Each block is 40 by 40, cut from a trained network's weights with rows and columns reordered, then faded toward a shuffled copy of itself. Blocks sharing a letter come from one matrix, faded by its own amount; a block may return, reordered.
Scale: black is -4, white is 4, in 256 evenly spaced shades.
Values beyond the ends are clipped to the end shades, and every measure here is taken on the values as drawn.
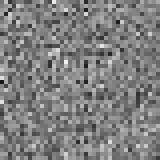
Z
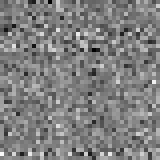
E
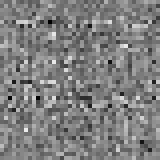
E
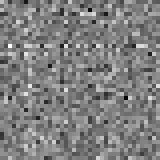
E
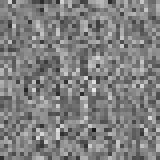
Z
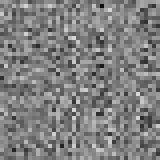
Z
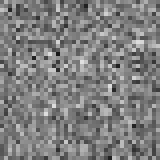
Z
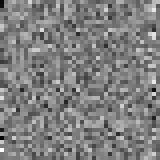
Z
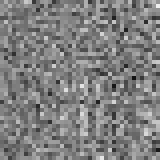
Z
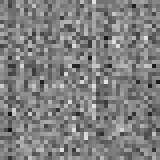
E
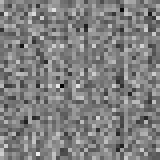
E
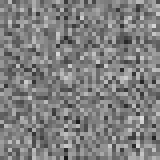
Z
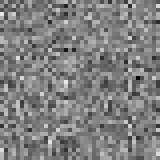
Z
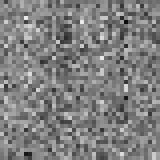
Z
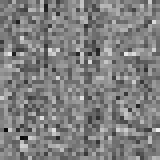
E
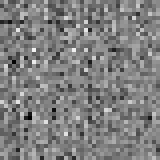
E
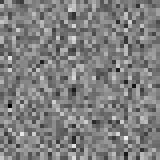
Z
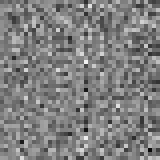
Z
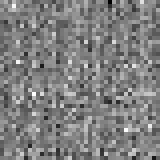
E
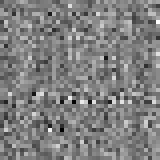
E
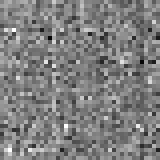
E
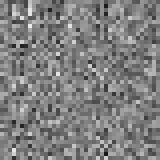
Z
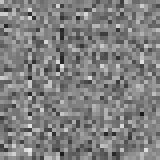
Z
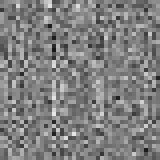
Z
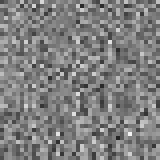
Z
